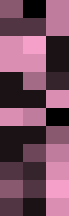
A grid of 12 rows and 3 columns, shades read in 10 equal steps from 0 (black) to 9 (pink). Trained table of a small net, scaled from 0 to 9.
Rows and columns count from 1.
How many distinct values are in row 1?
3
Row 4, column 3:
1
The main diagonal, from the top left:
5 3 1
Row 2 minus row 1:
-2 3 0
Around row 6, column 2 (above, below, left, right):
6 7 1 8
